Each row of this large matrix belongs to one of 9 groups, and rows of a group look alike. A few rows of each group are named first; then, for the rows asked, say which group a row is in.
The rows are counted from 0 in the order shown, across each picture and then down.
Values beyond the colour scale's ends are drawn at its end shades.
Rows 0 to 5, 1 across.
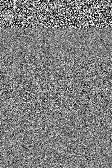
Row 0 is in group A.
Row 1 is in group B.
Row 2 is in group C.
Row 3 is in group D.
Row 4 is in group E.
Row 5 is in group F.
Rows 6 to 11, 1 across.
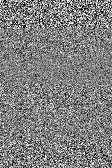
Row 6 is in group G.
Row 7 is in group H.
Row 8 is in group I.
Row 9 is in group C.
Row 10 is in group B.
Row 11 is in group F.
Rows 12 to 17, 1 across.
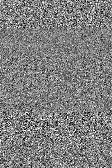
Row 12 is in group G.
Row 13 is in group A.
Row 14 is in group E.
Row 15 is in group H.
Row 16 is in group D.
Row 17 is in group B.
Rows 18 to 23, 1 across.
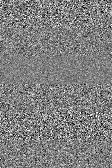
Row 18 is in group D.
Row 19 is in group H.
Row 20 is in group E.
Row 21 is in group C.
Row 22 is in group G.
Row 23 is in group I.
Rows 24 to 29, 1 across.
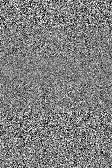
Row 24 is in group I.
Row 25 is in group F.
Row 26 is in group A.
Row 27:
B
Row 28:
H
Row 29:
G
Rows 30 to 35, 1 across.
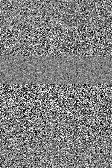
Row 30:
E
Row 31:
E
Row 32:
I
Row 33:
D
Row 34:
I
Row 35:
I
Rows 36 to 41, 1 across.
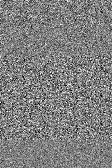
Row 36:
H
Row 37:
F
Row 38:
G
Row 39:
I
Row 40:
I
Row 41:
G
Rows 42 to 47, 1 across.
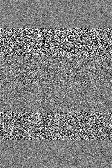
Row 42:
D
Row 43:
B
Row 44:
H
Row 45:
B
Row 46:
B
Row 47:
A
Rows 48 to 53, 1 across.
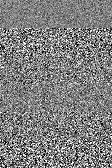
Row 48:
E
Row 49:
I
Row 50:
H
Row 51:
B
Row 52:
A
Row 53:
I
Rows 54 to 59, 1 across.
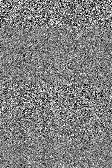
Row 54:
E
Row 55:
H
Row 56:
B
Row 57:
D
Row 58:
B
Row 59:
B
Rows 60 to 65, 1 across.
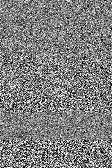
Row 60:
H
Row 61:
A
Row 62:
D
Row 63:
F
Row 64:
H
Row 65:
D
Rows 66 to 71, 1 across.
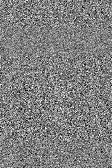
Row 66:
D
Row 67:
C
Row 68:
E
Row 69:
B
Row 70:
F
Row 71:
D
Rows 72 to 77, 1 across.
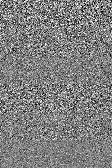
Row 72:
A
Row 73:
F
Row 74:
A
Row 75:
I
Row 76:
A
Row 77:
E
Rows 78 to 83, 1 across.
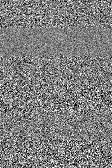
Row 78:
I
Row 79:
F
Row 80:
B
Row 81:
A
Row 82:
B
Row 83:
A
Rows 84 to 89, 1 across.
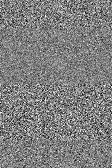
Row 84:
F
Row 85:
A
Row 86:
F
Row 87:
E
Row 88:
B
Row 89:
D
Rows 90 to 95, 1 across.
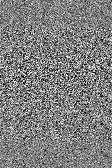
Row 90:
B
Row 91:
G
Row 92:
H
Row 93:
D
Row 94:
D
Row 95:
G
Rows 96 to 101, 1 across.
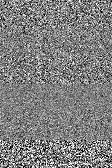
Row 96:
I
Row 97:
B
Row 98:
B
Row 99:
D
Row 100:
H
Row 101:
C
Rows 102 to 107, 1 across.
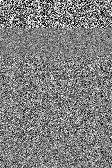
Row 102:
B
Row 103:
H
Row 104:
C
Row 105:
D
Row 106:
H
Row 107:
A
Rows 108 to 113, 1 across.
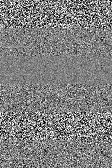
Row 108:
F
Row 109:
G
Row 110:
G
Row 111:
F
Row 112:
C
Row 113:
G
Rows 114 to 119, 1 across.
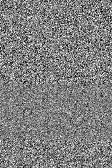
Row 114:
A
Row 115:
I
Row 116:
C
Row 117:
D
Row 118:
H
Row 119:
C
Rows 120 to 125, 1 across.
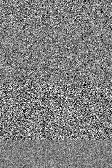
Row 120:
D
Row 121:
A
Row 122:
H
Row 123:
D
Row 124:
B
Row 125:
C
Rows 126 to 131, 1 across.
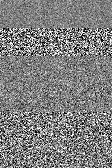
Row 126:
B
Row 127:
D
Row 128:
F
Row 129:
H
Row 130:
I
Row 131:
F
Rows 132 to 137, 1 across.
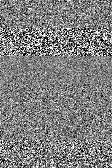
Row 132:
I
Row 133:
D
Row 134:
F
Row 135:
D
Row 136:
E
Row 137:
C
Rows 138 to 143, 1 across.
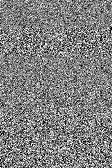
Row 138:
H
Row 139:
F
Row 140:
G
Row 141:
C
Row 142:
C
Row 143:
I
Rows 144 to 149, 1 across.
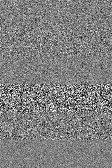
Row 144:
I
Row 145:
G
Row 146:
D
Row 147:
C
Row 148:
A
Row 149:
G
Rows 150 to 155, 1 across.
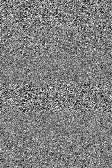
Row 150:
D
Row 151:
E
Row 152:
A
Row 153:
D
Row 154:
C
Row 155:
H
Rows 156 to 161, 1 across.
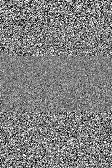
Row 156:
H
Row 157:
C
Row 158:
F
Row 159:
E
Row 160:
A
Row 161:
I
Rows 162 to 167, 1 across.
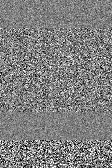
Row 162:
C
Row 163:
B
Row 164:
I
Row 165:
C
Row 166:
E
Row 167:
C
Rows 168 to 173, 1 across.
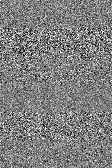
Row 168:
F
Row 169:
H
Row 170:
I
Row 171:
B
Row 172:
B
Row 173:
A
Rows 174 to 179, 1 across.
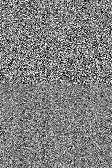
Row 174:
D
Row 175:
F
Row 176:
E
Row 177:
D
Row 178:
C
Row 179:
B
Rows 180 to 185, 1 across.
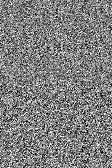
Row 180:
D
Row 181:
F
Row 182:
C
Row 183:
A
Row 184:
E
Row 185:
D
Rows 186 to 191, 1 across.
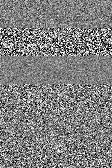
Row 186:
C
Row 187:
A
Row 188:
F
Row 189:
I
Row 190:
C
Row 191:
F
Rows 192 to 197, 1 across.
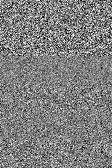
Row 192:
E
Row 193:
C
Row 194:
D
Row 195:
A
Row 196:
F
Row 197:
D
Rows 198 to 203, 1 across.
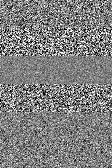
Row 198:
H
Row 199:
I
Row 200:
E
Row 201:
C
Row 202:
I
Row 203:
D
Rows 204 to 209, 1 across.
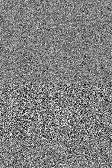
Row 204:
C
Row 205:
E
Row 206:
D
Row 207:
D
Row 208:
B
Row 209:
F
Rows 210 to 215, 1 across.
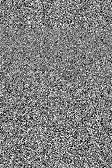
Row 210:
B
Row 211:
G
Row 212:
E
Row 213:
H
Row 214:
A
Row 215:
B
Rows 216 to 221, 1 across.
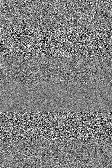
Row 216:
G
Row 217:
B
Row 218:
H
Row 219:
F
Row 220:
A
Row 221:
D
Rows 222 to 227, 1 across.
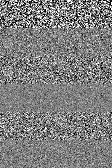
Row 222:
I
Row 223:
A
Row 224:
A
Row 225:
G
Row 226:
F
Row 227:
F
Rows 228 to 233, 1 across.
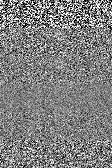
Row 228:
D
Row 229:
F
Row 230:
F
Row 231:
B
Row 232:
B
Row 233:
C
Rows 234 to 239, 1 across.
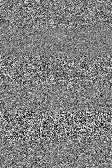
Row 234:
C
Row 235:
F
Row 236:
C
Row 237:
I
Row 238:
G
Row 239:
I
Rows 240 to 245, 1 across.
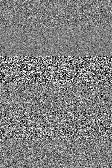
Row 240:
A
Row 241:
I
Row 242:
I
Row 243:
G
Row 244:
I
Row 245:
F
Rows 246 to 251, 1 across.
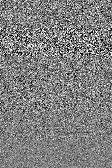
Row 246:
A
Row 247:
A
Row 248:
H
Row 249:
I
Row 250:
C
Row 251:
E
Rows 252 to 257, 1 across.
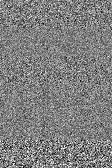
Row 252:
H
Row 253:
E
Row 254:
F
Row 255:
C
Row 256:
B
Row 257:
C
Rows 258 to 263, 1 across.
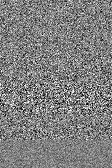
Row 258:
I
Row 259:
D
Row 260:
A
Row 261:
C
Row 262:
I
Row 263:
C
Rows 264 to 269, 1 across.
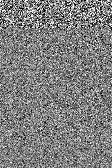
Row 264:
C
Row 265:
A
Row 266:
E
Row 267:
A
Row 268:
G
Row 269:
G
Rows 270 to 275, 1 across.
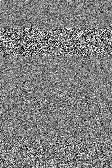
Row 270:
H
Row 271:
H
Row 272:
D
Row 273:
F
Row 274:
A
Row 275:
C
